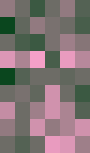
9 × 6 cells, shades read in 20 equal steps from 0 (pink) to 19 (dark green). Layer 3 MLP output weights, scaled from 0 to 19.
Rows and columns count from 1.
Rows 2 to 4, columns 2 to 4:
12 8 10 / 14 15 10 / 6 0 14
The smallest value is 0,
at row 4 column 3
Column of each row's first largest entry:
3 1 3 4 1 6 6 2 2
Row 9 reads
11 13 11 1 2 7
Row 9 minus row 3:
0 -1 -4 -9 -5 -2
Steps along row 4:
up down up down up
